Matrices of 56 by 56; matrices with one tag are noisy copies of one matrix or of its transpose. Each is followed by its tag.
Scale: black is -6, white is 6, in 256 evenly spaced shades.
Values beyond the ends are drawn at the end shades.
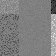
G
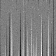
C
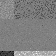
G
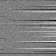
C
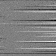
C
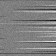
C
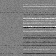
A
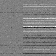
A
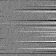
C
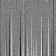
C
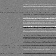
A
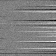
C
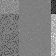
G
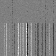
A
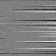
C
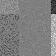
G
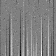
C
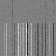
A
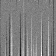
C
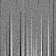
C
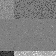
G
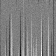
C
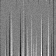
C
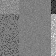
G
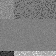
G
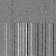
A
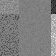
G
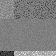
G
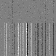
A
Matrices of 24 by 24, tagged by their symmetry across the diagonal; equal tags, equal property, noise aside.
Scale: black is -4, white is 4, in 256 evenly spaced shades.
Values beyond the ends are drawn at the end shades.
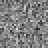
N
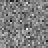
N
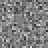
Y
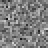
N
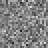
N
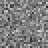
Y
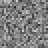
N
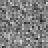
Y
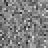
N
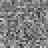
N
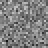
N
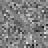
Y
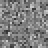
Y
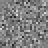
Y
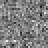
Y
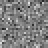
Y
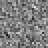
Y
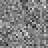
Y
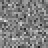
N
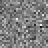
N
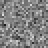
N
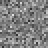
N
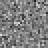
Y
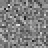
Y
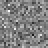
N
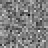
N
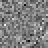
Y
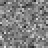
N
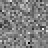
Y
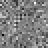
Y
